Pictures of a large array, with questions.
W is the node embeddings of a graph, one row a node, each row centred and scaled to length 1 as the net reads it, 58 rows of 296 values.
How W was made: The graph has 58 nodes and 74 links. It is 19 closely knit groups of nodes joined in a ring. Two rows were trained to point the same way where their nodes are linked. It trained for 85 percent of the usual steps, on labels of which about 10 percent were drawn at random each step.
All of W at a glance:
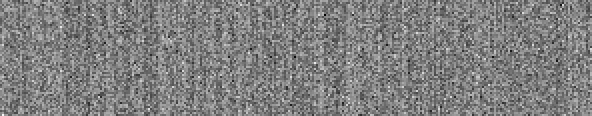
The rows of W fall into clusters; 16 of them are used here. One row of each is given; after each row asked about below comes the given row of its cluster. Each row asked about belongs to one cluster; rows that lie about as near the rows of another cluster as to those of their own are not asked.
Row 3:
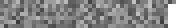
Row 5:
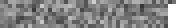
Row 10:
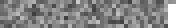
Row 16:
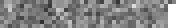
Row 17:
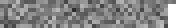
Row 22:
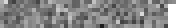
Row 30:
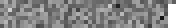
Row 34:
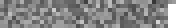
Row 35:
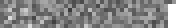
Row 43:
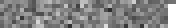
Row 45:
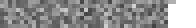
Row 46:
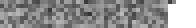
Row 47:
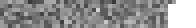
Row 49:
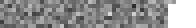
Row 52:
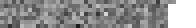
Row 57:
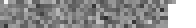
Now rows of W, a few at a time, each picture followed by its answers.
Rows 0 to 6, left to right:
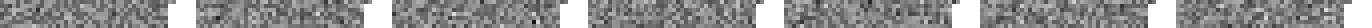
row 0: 34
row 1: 46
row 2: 10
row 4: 47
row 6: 22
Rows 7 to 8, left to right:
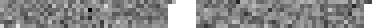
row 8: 5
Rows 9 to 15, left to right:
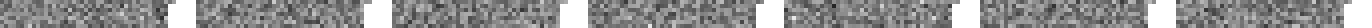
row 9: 3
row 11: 49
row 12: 22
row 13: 45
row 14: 52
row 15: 57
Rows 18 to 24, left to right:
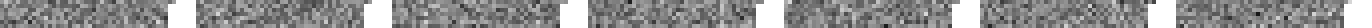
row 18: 46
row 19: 35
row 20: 52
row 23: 17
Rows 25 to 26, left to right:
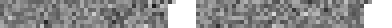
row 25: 47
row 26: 3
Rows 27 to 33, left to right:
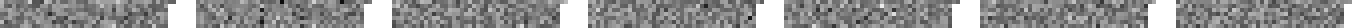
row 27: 5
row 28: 43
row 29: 45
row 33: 43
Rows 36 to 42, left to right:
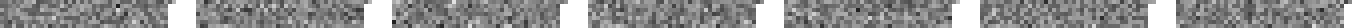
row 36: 10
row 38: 16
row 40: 57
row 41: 34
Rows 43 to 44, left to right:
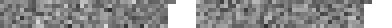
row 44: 30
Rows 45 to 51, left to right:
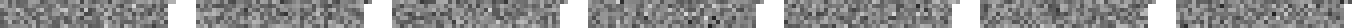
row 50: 34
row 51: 17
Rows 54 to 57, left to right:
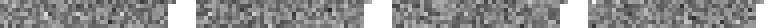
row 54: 30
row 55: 49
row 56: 35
